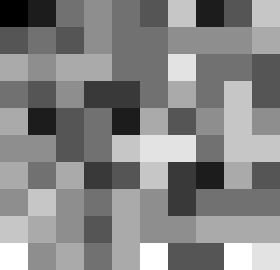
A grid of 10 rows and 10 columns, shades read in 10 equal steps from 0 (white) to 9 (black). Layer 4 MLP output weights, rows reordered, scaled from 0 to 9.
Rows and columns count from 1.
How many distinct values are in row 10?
6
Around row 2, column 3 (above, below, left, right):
5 3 5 4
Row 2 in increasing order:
3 4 4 4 4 5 5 5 6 6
